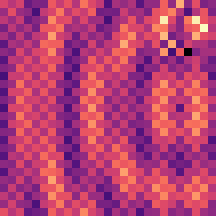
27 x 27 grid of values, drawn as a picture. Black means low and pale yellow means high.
In the top right lies a patch that is rougher than the rest. Concentric rings centre on the middle right. Values change most from cell to cell in the top right. Upright stripes repeat 6 times across the table. Overall the values sit about 50% of the way up the scale. There is no overall slope.
